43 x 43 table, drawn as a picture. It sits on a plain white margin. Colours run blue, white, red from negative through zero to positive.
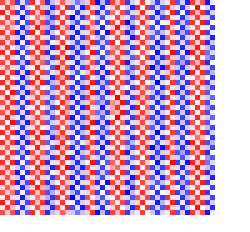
Slope: none. Average level on the scale: 50%. Mirror symmetry: top to bottom. Stripes: upright, repeating 8 times.
